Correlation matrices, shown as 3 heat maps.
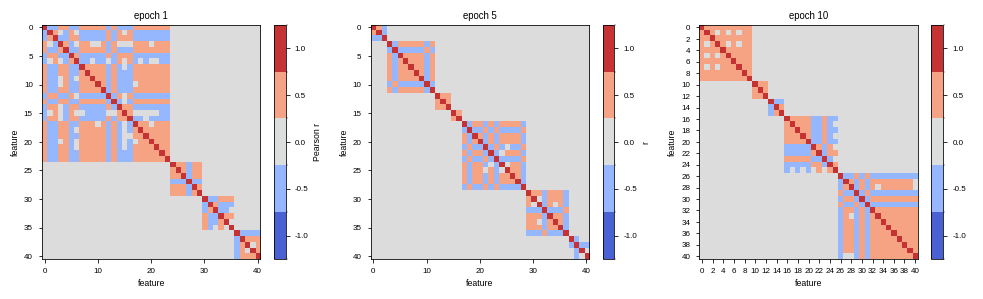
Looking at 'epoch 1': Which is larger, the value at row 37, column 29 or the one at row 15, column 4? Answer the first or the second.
the first
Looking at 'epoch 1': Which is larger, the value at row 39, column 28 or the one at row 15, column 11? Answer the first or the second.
the first
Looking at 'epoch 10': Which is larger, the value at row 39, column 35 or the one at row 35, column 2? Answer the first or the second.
the first
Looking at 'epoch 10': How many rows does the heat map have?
41
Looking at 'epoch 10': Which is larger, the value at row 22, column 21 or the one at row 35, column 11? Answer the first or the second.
the first
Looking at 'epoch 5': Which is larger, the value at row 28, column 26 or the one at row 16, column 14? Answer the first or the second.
the second
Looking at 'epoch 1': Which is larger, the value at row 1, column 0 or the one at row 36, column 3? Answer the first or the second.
the second
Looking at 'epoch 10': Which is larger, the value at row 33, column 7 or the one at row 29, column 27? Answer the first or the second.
the first
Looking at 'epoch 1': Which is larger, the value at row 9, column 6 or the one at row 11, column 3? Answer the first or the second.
the second
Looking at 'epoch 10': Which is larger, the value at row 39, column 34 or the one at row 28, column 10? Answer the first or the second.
the first
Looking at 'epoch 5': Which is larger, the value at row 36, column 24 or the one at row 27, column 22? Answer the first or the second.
the second
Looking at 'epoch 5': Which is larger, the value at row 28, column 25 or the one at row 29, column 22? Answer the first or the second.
the second
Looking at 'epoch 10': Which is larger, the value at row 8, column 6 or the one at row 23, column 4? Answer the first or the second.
the first
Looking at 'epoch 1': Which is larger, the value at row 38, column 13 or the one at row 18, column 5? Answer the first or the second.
the first
